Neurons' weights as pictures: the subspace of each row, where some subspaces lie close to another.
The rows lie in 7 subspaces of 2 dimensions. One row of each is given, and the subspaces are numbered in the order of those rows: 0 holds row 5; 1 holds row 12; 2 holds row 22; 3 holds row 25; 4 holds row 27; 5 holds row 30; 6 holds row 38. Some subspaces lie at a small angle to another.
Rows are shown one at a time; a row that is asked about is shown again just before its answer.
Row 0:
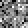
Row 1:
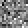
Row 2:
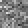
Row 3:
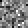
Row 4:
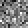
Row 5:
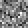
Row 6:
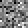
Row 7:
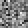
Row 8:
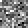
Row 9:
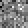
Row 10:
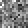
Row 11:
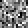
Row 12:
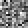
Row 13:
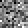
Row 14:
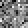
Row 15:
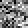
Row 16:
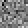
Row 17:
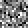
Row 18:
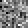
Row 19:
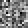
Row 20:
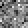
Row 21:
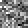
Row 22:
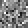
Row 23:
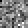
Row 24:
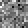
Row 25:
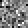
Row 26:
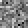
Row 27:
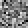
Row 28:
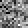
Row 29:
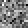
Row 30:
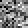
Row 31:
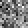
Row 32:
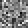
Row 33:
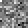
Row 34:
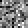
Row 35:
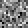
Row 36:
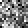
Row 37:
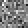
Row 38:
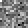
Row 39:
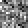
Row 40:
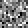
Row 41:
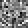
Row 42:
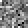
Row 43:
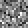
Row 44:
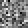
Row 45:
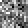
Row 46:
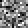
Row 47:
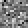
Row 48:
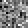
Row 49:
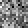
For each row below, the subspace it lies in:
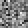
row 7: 1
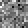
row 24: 2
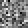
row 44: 1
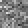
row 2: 5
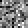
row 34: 3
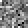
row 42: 3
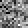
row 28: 5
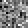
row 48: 4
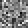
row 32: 4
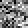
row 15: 5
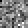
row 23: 3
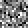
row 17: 0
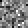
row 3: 3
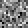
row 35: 0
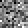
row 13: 6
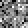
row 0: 2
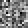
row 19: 1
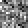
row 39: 4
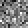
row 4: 0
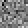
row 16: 3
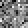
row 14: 2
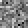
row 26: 3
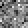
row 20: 2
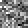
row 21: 5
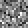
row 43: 0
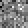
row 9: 2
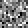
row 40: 0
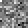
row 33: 6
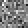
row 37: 3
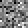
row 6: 6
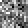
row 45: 4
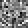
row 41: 4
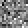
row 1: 6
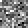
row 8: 6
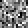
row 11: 2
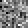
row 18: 4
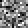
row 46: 6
